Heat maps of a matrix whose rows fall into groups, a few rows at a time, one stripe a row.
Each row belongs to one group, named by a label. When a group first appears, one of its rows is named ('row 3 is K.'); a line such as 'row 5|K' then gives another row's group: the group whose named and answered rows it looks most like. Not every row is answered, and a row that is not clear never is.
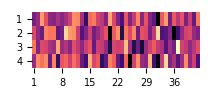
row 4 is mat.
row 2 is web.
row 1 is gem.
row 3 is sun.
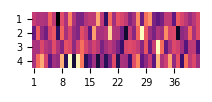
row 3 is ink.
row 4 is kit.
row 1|mat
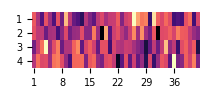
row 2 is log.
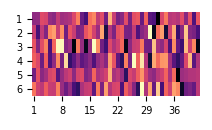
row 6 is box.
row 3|kit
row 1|gem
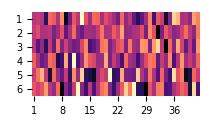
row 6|sun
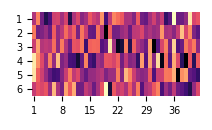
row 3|mat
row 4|box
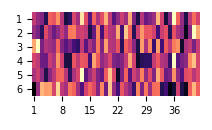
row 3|box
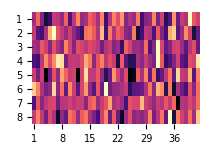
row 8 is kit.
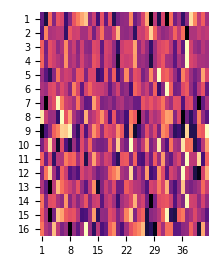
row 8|kit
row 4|sun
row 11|sun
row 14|sun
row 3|sun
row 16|sun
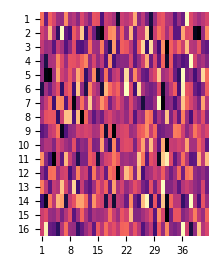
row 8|kit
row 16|box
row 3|log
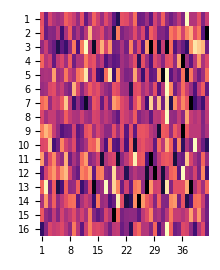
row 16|ink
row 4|kit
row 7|box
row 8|sun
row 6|ink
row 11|sun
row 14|mat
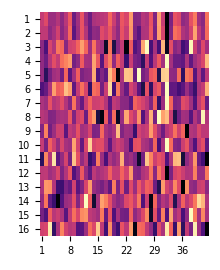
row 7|ink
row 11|mat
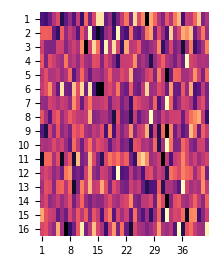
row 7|ink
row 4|sun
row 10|ink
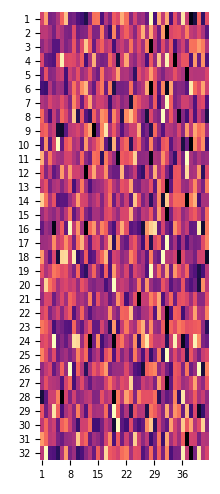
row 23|log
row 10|web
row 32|box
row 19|box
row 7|ink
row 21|mat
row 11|sun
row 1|box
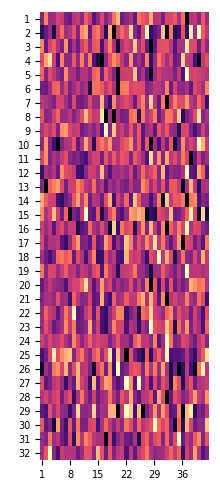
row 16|log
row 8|kit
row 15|sun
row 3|sun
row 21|log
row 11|box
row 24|ink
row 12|log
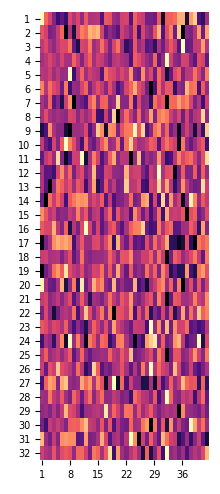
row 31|kit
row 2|kit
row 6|sun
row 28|ink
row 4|ink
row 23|box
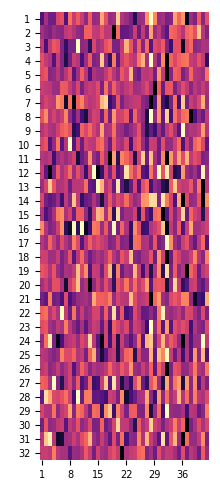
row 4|log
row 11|log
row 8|box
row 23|box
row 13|gem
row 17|ink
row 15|gem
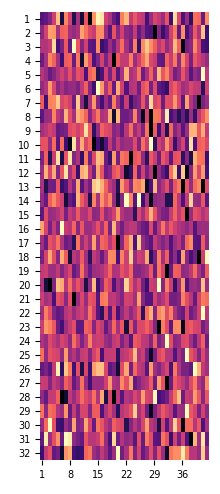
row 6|gem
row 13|web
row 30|gem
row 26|web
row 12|mat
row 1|web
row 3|mat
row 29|sun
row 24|ink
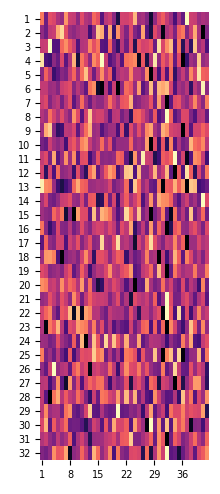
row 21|ink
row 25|kit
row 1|sun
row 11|mat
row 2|gem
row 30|box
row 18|gem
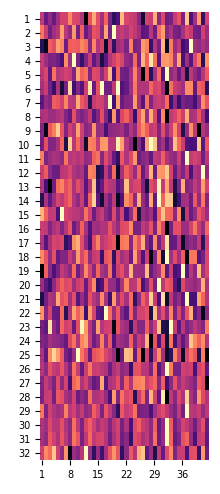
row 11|sun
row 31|ink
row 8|log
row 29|sun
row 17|web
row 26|ink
